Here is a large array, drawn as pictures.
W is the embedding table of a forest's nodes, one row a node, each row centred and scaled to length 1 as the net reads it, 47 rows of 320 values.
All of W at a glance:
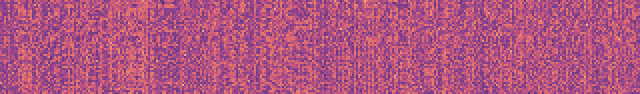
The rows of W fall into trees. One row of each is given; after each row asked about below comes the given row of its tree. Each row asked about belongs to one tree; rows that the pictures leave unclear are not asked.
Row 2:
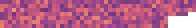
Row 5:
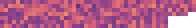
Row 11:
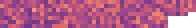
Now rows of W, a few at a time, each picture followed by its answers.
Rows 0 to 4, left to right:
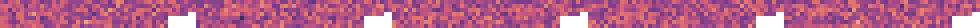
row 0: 2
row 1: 5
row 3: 2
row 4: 5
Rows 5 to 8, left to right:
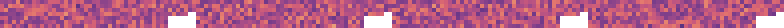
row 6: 5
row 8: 2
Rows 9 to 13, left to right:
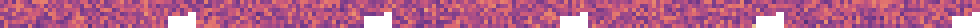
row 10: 11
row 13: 11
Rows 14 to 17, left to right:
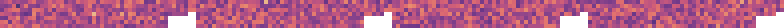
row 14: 11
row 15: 2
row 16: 5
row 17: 5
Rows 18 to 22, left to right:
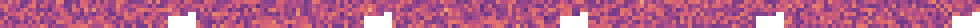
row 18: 2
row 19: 2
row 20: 2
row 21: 11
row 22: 2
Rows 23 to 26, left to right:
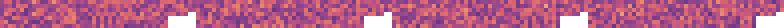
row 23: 11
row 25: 5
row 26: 5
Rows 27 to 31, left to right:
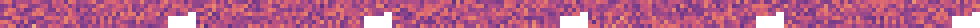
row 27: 11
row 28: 5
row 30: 2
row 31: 11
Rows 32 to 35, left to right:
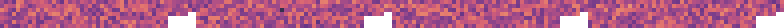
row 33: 11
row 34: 5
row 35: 5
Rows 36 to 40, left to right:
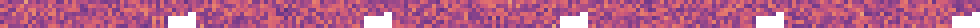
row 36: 5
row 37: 5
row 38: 11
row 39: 5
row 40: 5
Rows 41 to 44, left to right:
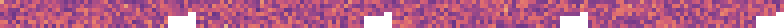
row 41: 2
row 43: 11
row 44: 5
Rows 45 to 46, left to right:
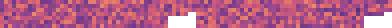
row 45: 11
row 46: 11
